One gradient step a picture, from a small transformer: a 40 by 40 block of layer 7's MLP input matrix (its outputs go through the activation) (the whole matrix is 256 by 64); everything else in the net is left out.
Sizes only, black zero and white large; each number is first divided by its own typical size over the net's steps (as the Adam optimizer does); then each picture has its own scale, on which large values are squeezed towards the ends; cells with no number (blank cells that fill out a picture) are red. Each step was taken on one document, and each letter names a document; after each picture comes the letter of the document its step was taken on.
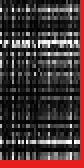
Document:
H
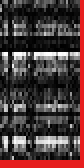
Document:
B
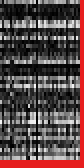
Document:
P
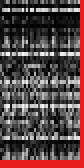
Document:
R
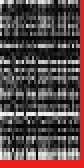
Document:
P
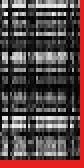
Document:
B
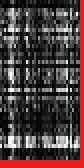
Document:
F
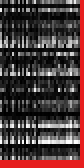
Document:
H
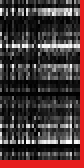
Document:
H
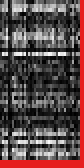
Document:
B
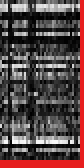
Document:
B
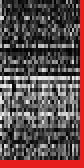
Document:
P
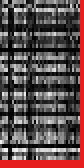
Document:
B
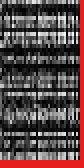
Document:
P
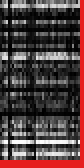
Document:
B
